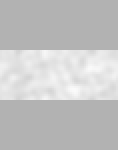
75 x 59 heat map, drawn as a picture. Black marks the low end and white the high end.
It is made of 3 by 1 panels. Panel 1,1: high, flat. Panel 2,1: very high, blotchy, faint in contrast. Panel 3,1: high, flat.
